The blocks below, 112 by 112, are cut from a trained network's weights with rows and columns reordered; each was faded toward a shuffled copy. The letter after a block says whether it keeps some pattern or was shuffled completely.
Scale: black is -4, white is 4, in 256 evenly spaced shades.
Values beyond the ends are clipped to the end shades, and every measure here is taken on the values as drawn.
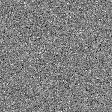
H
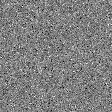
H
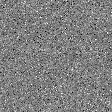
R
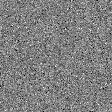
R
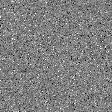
R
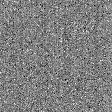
R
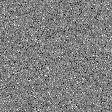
H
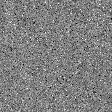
H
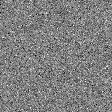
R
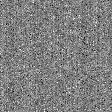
R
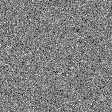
H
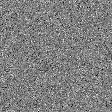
R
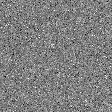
H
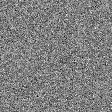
H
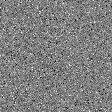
H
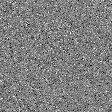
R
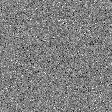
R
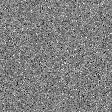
H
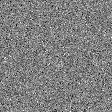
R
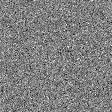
H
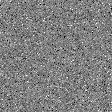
H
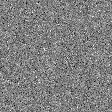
H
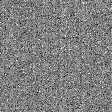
R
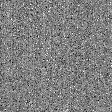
R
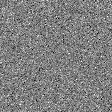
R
